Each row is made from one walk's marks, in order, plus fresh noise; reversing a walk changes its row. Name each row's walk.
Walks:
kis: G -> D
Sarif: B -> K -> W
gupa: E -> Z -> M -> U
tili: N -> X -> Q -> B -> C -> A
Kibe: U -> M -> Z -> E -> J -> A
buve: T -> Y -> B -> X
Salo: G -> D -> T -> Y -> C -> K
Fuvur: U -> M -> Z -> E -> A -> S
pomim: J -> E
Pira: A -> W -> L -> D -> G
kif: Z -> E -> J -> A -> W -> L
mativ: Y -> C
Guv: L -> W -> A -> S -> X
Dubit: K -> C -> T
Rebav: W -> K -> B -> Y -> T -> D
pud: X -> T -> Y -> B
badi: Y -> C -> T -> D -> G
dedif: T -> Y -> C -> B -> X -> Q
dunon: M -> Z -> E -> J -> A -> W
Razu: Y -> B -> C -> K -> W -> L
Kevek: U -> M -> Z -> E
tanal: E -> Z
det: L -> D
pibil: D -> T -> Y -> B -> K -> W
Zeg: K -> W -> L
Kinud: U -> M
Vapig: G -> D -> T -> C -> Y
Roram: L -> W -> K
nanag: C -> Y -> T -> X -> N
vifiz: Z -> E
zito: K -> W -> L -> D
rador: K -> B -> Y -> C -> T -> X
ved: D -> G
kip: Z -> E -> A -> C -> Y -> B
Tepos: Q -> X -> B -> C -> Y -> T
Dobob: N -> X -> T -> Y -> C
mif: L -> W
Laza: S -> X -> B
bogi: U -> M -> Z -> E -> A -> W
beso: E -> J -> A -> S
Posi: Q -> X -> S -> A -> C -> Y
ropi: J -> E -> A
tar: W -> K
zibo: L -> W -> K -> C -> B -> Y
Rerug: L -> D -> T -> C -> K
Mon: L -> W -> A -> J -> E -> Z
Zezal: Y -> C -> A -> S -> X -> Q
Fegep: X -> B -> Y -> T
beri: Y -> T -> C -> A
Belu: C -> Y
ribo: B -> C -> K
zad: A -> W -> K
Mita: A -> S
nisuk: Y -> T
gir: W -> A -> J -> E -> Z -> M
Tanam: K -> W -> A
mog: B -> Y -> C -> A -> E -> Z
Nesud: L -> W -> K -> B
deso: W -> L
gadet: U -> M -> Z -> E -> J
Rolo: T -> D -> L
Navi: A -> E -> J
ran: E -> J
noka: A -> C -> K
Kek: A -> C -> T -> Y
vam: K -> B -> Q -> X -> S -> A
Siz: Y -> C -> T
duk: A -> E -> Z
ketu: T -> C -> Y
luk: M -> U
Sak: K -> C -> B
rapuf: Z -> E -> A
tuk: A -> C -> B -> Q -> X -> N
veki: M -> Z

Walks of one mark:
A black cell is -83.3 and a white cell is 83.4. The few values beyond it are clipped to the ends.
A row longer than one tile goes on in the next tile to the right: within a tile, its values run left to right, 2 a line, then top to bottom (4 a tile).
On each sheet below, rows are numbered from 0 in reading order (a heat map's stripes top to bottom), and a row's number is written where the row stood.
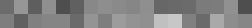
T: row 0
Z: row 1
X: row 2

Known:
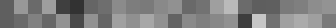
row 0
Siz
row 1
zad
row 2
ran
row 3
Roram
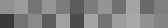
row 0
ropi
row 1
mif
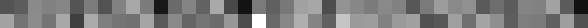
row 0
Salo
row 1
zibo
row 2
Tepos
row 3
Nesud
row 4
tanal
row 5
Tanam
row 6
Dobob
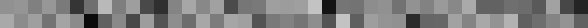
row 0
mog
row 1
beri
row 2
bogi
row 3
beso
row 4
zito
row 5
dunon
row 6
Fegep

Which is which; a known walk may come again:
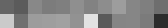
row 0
tar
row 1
kis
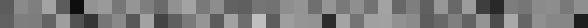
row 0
Dobob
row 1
ropi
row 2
rapuf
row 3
zito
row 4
mif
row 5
Siz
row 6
det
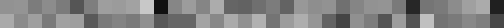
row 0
duk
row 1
beso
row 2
dunon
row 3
Zeg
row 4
mativ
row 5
Sak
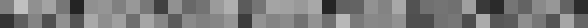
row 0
tili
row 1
mog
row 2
ran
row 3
Fuvur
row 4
ribo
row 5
Kek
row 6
Belu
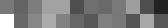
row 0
Nesud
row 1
ketu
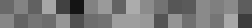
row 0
Tepos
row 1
kif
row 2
Salo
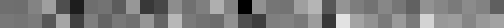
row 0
Vapig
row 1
nisuk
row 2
kip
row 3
Navi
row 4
vifiz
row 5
tanal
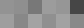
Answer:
Mon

